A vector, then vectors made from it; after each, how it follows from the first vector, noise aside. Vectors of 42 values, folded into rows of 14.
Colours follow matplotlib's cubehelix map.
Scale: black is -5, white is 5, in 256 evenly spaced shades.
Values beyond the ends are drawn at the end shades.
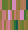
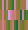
sign-scrambled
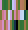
scaled up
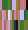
scaled up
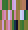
scaled up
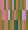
sign-scrambled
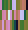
scaled up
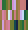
scaled up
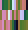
scaled up
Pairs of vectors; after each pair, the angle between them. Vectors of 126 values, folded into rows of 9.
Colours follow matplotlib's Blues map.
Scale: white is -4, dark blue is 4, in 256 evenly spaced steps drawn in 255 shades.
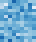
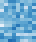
partly aligned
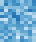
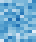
partly aligned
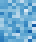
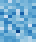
partly aligned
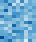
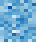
partly opposed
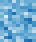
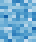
partly opposed
